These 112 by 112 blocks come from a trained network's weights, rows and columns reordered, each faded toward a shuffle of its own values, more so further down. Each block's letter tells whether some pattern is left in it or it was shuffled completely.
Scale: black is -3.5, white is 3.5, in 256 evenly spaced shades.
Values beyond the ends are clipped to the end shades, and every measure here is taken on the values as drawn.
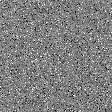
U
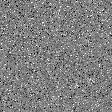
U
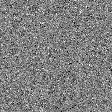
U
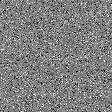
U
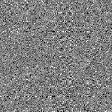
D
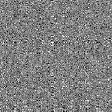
D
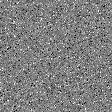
U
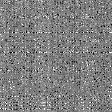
D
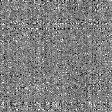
D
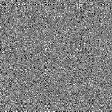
D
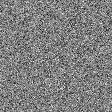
U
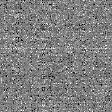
D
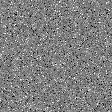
U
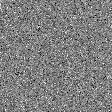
U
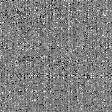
D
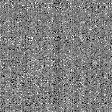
D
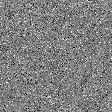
U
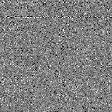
D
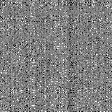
D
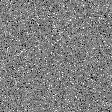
U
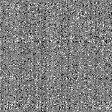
D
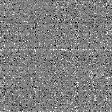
D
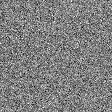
U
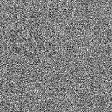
D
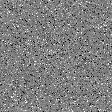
U
